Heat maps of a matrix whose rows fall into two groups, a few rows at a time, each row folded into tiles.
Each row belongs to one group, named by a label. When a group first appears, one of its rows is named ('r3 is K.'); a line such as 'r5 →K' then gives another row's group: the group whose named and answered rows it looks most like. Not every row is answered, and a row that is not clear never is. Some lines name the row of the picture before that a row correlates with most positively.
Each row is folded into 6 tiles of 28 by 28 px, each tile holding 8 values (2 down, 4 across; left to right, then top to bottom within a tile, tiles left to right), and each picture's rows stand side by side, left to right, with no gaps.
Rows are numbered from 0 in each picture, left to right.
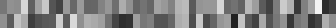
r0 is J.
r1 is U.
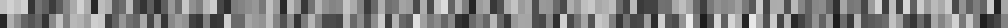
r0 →J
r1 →J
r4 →J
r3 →J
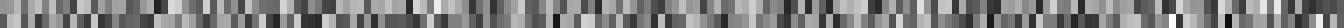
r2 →U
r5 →J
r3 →J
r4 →J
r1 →U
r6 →U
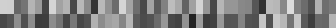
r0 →U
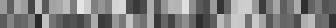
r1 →J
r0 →U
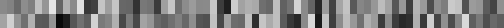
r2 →U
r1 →J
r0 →U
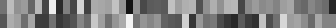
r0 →U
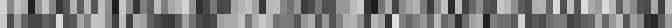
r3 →U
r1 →J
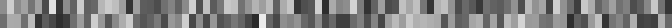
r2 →J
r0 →U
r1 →U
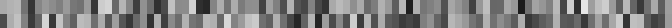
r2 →U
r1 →J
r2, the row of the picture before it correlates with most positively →1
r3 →U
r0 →J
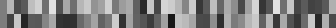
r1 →J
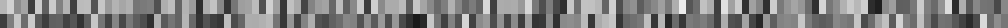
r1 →J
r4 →U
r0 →U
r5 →J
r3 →J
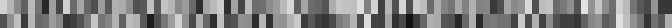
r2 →U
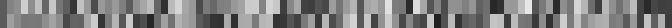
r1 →J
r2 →U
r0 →U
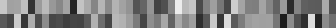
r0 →U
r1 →J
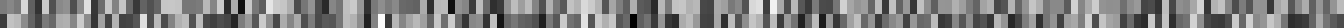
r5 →U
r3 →J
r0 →J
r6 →J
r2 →J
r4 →J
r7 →J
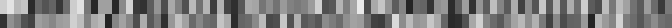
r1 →U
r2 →J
